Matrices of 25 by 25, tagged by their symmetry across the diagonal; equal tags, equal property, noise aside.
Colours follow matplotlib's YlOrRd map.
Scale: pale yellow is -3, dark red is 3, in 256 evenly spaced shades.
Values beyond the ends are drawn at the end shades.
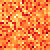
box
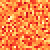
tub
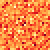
box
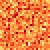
box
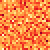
tub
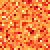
box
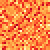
box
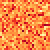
tub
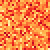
tub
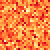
tub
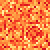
box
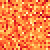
tub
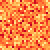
box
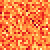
tub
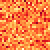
tub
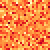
tub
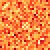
box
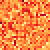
box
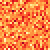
tub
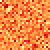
box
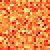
tub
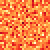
box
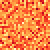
box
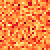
tub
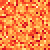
box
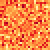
box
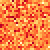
tub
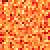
tub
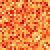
box
